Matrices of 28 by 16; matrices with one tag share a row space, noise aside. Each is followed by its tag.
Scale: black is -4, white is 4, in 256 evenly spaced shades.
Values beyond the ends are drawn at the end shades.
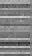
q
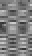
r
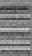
q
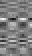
r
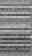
q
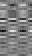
r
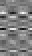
r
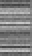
q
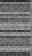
q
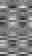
r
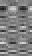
r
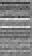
q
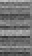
q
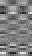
r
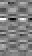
r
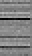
q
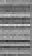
q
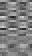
r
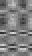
r
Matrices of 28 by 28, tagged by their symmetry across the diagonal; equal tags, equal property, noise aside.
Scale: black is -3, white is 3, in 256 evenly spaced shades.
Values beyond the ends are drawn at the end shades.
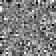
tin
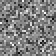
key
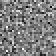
tin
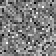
key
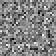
key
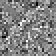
key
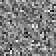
tin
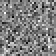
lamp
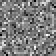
key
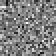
tin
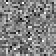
lamp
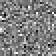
lamp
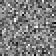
lamp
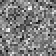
key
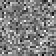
lamp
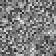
key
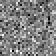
lamp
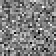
lamp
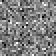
tin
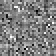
tin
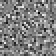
tin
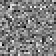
lamp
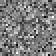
key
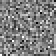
tin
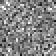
key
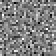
tin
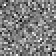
key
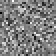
tin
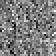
lamp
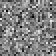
lamp
